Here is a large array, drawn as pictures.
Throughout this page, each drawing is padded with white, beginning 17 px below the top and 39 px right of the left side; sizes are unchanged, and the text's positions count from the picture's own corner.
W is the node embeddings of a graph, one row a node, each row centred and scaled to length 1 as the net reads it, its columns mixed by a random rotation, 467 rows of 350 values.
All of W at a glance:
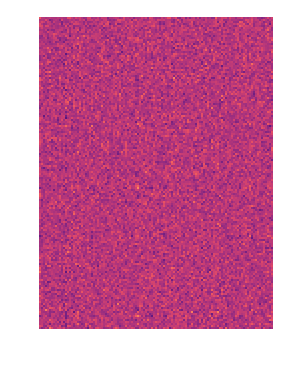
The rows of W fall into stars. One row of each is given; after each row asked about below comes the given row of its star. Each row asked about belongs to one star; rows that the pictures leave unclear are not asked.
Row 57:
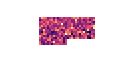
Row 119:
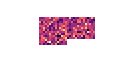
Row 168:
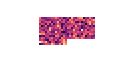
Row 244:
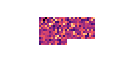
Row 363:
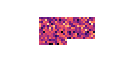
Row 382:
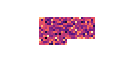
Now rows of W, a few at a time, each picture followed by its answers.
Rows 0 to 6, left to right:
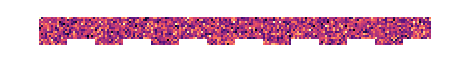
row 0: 168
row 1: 363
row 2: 382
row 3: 119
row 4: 168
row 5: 244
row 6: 382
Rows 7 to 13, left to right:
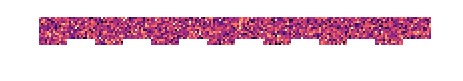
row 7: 363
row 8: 119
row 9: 57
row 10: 382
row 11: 382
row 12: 382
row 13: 119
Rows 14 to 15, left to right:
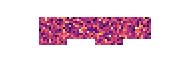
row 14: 119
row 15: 57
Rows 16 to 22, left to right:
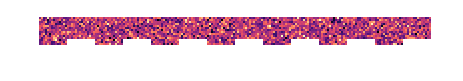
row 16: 244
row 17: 168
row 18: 382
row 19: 168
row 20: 244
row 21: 363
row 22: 57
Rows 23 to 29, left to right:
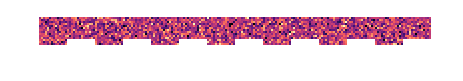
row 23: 382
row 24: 57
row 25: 244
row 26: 168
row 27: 57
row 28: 119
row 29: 168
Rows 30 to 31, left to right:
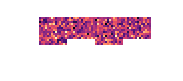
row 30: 244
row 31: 168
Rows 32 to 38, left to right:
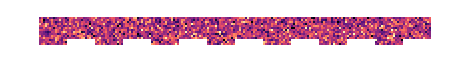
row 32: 244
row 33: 168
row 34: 244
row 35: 382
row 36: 119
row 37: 119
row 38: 244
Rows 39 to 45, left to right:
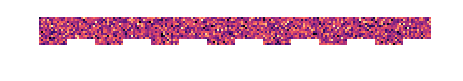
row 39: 57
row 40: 382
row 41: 382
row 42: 363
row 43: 57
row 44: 168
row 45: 363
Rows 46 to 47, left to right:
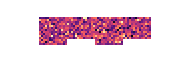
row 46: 363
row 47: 119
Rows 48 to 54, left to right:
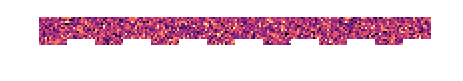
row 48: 119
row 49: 382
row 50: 363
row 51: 363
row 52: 57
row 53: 119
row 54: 244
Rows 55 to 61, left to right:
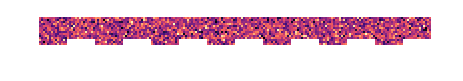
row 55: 382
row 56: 382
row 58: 244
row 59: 244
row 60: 244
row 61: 244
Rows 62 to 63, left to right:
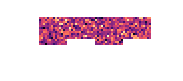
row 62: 57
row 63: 244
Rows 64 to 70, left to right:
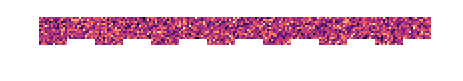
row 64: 382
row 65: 119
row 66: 363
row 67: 119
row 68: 363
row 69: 119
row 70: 168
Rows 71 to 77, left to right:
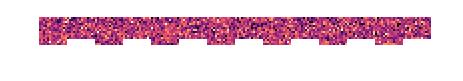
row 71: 119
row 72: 382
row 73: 244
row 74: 168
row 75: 119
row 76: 363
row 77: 168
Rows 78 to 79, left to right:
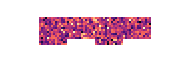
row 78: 244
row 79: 382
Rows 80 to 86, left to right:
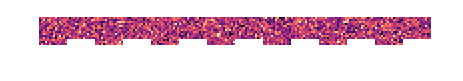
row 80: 57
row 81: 119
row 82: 363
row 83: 363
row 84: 382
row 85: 119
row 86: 244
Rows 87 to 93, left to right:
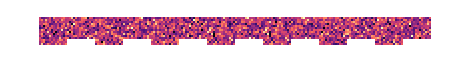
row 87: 363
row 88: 363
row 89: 363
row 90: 168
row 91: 168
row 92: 57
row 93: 363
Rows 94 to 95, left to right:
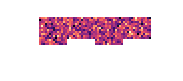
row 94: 57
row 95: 168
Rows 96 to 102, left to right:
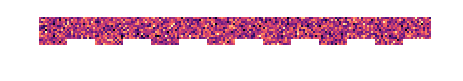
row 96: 363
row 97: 168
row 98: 57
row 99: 363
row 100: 168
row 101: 382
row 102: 168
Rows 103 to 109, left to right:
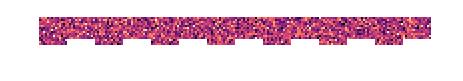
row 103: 57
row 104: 57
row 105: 363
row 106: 119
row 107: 119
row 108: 168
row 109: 382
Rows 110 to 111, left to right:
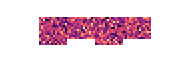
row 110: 382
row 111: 382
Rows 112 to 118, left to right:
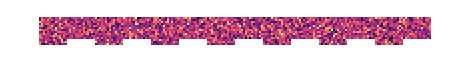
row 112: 57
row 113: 168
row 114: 57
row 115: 57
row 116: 244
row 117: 57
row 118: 119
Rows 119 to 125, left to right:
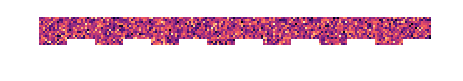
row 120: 382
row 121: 168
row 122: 244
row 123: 119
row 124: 57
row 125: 119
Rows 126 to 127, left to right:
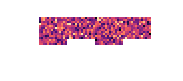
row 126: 57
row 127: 57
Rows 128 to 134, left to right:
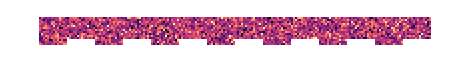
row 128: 244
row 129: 57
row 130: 57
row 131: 363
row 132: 244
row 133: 363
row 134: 57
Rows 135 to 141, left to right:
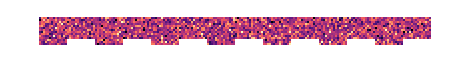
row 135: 57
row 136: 119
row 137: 119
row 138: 57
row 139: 244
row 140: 119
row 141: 168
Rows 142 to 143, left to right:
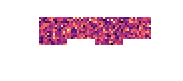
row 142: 244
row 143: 382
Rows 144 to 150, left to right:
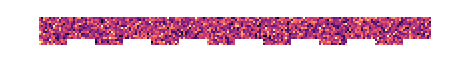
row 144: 168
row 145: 244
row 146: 363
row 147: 168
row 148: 168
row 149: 382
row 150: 168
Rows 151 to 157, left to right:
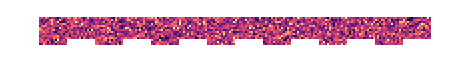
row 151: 382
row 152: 382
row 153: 363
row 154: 119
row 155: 244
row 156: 363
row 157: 119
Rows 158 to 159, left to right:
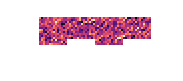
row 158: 168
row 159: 119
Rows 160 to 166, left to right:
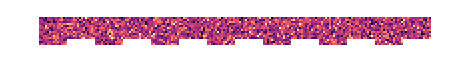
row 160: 244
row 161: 244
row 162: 57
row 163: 119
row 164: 57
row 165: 57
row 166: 363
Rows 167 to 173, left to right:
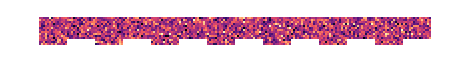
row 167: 363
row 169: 363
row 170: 382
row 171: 244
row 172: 363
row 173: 363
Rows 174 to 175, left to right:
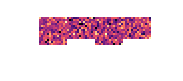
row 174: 119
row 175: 363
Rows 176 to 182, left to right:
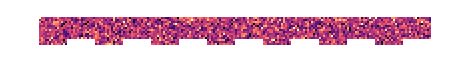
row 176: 168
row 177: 363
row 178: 382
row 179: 168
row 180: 57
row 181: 168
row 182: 168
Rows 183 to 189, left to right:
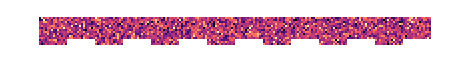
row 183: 57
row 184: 168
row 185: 363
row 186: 119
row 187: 119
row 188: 382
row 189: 382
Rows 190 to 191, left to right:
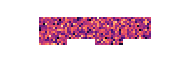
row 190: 363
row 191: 57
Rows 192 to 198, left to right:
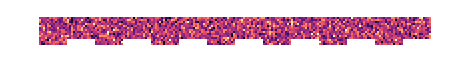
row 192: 119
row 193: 382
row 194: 382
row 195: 382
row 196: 363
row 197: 57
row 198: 363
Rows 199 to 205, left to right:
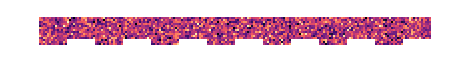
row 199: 119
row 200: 382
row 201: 119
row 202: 382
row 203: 382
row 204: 57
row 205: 382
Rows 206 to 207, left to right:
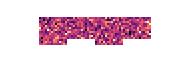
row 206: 244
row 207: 363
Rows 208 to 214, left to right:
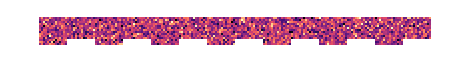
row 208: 363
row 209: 244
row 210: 57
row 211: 382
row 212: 119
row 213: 168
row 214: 57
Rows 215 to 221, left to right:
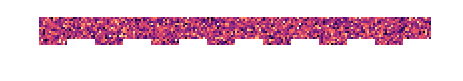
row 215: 119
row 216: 57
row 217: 382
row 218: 244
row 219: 57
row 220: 382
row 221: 382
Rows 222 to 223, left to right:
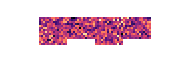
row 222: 119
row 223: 363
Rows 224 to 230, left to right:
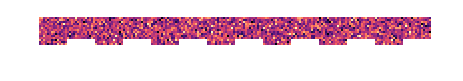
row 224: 382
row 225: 363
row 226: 382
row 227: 382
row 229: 244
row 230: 168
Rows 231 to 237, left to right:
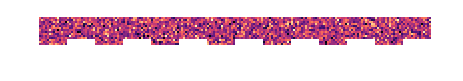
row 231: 168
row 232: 168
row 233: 57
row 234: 168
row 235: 363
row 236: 363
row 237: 168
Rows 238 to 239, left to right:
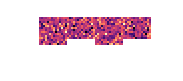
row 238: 363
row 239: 363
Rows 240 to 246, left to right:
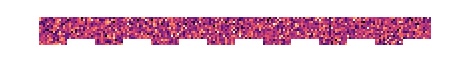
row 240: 168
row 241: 244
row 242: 57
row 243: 119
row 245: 382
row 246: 119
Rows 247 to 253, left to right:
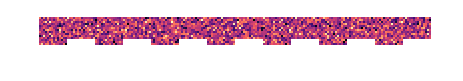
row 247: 168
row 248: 57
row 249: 244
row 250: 382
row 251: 168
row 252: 382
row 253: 119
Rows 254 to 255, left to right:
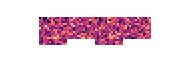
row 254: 244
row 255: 244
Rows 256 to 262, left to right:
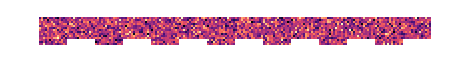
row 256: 244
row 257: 244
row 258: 119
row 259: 382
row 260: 382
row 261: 57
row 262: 168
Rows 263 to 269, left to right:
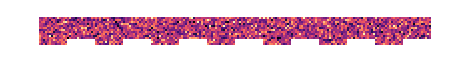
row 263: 119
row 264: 382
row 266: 119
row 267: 168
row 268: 363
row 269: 168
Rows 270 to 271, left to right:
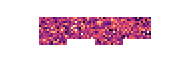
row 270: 382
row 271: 57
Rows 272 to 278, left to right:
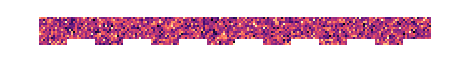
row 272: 119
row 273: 57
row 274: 57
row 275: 244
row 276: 244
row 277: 168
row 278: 168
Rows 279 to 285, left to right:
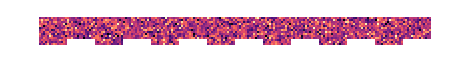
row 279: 363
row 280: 57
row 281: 168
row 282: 168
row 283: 363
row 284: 119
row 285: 57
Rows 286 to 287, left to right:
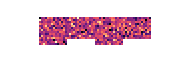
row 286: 244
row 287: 363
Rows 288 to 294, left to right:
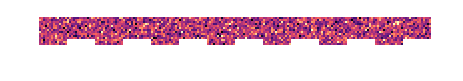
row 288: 119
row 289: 119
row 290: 168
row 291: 57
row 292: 382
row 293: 119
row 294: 57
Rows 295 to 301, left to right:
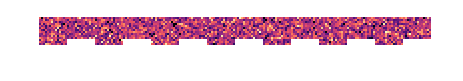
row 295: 168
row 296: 57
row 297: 168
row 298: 57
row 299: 244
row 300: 168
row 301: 119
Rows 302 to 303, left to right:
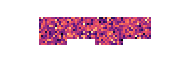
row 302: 57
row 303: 244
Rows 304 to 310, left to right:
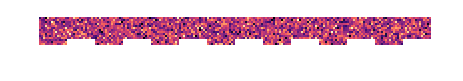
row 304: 244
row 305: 168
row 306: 119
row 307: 168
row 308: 382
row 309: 382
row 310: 57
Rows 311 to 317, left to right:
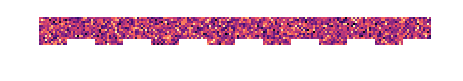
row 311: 363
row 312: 168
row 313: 244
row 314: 382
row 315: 57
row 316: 382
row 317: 119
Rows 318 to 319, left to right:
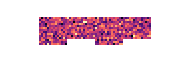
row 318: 168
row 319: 244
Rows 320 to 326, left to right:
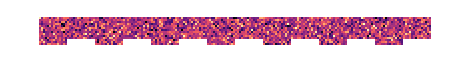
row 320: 168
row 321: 244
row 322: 119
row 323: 244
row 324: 382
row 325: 57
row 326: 244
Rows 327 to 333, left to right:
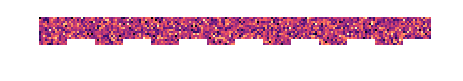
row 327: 244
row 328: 244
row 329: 244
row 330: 244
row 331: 363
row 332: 363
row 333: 119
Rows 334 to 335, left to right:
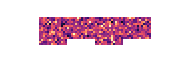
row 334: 168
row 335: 244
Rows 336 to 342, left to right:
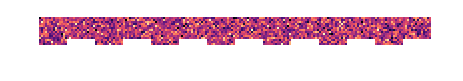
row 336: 57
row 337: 363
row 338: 382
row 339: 244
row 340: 382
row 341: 57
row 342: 168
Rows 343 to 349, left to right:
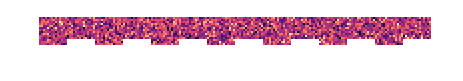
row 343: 57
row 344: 363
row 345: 363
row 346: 363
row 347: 119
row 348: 168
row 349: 57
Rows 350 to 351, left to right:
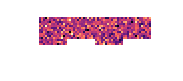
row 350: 244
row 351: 168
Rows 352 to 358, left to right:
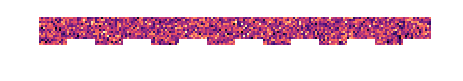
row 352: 363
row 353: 363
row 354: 244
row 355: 363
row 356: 57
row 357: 119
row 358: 382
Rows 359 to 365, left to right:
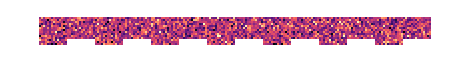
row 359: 382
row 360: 168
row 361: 363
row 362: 363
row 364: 57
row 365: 119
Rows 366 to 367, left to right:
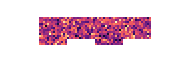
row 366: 119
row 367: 57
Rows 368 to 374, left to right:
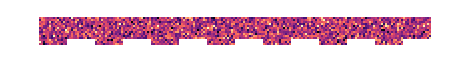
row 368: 57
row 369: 363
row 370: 244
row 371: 244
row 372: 363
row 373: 57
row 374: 363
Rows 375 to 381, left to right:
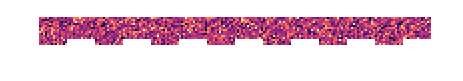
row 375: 382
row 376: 57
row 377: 382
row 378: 382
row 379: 57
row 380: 363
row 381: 168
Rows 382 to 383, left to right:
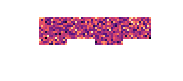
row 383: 382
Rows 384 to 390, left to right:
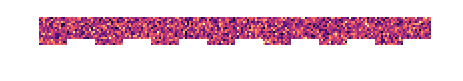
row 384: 168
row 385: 244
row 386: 363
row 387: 382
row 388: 168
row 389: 119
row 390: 168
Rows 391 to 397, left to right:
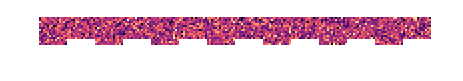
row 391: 57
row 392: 168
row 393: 119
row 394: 119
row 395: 363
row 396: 382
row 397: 168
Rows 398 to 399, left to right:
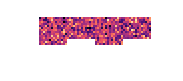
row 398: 244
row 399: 382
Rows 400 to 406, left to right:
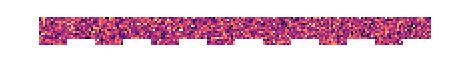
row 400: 57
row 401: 168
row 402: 57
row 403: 244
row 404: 119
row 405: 168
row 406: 363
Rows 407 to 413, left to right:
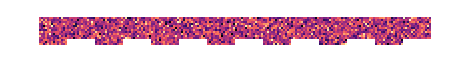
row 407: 363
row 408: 119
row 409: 119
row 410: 363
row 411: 57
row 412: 244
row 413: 382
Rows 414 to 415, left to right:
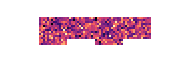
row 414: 119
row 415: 57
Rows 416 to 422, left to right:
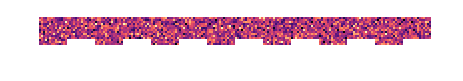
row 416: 119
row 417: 363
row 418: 382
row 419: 382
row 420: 119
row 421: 168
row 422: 168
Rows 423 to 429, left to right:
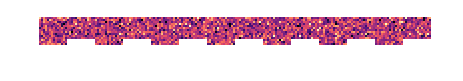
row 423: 168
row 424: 382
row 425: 363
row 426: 168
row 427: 363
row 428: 244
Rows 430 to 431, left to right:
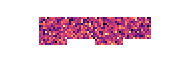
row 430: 119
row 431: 168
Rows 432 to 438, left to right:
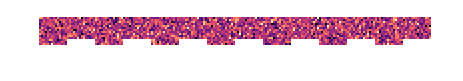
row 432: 168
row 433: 119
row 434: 363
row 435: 363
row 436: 57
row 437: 57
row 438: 168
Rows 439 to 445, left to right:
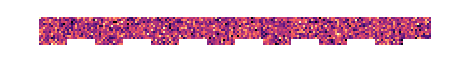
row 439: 168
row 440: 119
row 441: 382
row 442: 382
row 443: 382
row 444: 244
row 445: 168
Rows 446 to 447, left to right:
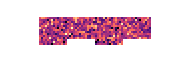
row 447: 244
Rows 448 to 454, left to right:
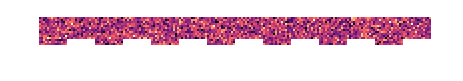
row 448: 244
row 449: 244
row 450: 363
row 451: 244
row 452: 382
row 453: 382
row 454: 57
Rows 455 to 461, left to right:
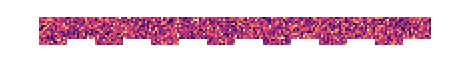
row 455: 363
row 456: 57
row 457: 119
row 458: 382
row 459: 244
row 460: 382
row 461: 382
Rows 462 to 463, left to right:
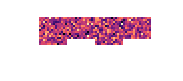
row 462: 363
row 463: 382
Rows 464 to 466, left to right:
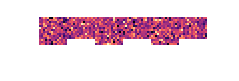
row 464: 382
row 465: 168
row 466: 57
